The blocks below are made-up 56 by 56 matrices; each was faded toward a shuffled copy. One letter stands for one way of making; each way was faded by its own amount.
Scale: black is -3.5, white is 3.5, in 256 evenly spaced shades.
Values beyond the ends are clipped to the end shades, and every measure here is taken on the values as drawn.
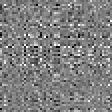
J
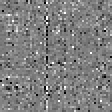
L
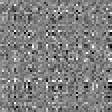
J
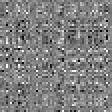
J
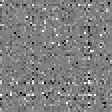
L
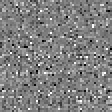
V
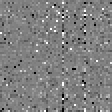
L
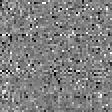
V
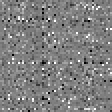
L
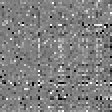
L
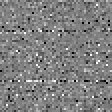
V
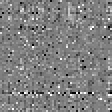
L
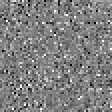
V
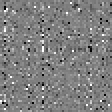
L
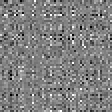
J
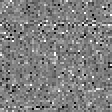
V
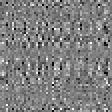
J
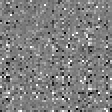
L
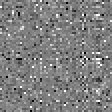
L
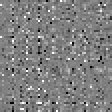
L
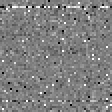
V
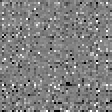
L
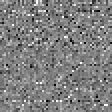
V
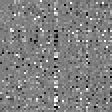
L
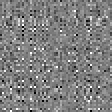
J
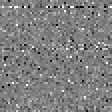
V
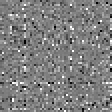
L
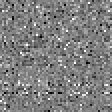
V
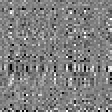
J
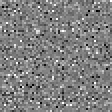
V
